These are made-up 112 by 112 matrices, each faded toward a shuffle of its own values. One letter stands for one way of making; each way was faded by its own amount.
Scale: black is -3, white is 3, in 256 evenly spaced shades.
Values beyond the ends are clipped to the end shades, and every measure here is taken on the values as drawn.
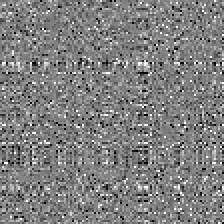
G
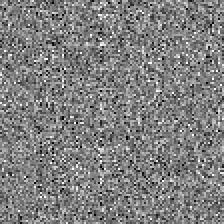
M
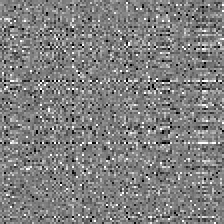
G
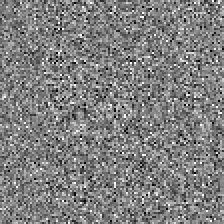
M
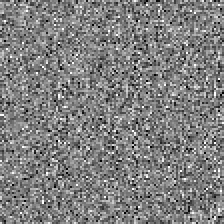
M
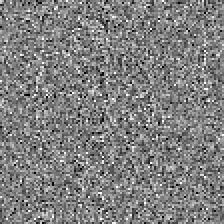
M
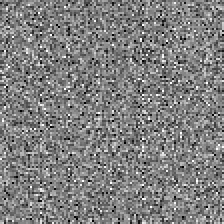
M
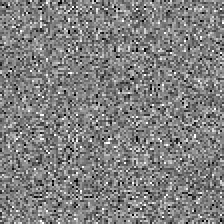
M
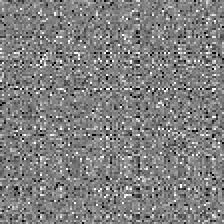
G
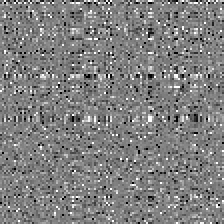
G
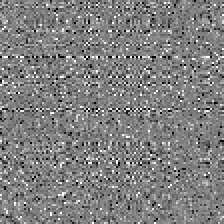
G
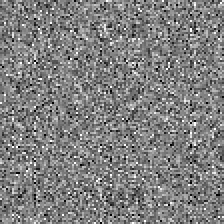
M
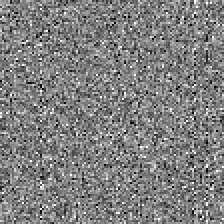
M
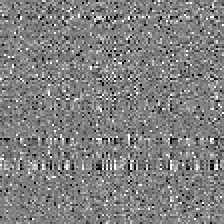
G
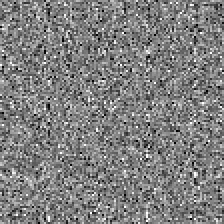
M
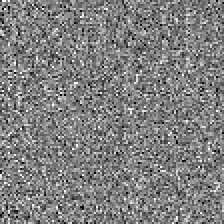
M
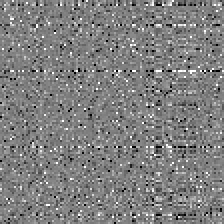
G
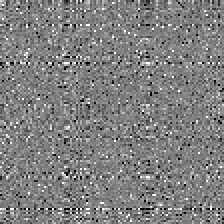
G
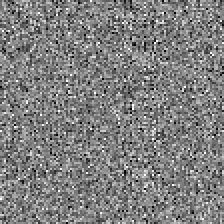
M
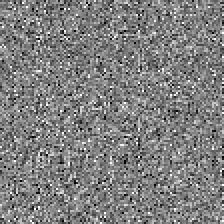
M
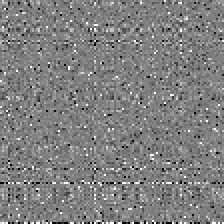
G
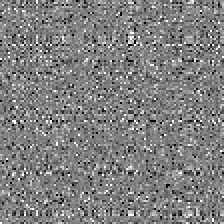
G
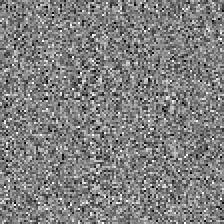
M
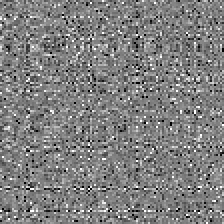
G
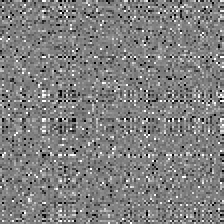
G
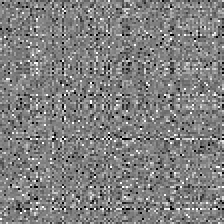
G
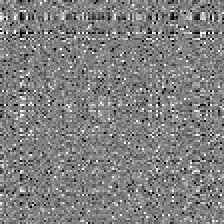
G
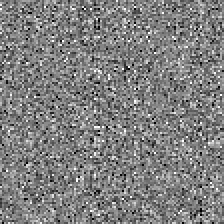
M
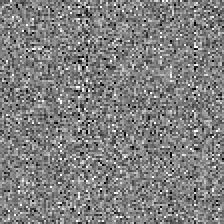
M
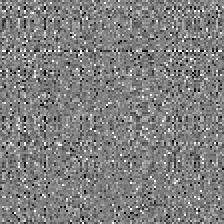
G
